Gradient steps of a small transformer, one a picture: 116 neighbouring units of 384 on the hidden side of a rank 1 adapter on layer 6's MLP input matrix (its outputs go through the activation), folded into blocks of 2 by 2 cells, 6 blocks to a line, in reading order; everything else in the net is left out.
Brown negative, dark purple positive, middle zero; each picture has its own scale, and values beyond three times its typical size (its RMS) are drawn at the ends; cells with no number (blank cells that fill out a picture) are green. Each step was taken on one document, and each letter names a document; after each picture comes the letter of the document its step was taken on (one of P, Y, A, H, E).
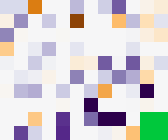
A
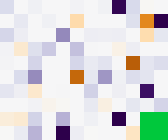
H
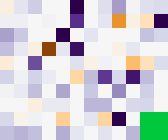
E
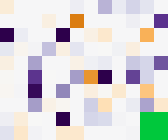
E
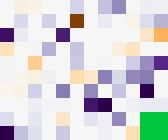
E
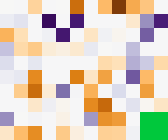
H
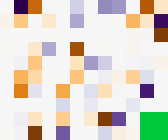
A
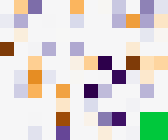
A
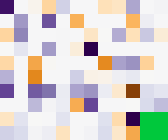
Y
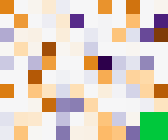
Y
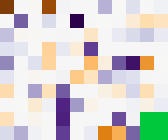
Y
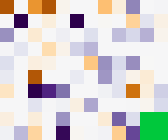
Y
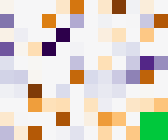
H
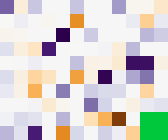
E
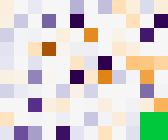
H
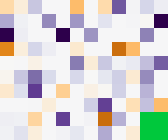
E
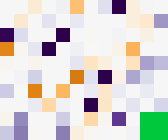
H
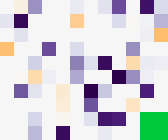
A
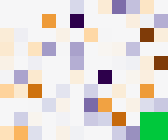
H
